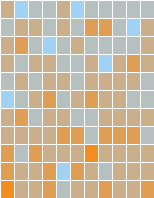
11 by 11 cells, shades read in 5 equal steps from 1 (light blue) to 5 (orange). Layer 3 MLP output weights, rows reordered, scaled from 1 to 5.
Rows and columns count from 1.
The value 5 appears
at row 9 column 7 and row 11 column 1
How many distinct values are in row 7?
3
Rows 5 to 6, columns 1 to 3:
2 3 2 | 1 2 3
